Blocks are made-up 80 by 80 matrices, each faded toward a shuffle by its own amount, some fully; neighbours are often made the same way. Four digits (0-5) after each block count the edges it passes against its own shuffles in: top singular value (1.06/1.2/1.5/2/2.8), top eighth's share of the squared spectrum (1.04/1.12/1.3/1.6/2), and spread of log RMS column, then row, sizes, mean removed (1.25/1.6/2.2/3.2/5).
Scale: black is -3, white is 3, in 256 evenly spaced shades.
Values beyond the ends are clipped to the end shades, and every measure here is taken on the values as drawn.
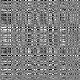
5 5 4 4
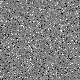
0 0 0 0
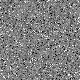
0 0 0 0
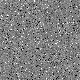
0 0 0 0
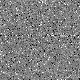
1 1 0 1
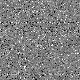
1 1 0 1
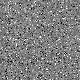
0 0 0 0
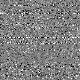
2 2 0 3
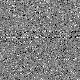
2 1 0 2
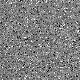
1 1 0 2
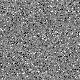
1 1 0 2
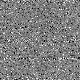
1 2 0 3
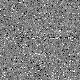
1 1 0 1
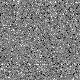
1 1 0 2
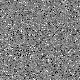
1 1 0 1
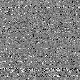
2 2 0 3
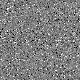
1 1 0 1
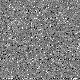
1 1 0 2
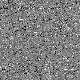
1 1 0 2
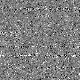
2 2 0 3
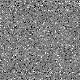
1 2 0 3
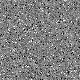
0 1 0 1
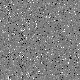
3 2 1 0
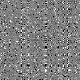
4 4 3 2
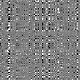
5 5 4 3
